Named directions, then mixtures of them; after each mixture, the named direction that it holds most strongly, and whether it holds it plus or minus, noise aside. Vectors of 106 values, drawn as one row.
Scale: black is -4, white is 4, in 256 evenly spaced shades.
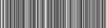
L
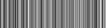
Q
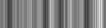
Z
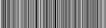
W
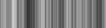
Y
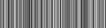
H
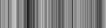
Y, plus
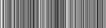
L, plus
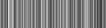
H, minus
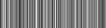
W, minus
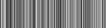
L, plus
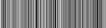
W, plus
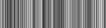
Z, plus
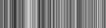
Y, minus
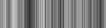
Y, plus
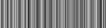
Q, minus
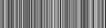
H, plus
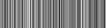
H, minus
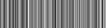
Q, plus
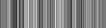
Y, minus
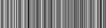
Q, minus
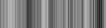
Z, minus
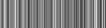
Q, minus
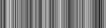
Z, minus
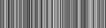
H, plus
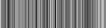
W, plus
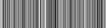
W, plus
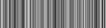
Q, plus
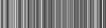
Q, minus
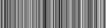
H, minus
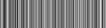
Q, plus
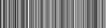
Q, plus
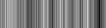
Z, minus
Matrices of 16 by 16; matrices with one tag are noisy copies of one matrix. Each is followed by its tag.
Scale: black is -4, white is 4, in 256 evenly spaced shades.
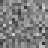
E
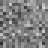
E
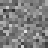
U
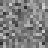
E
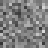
E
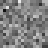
U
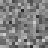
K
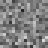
K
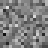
U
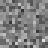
K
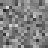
U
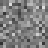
E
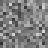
E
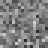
K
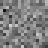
U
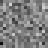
E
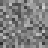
E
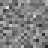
U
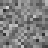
U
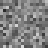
U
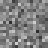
K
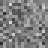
E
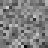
U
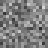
E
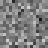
K
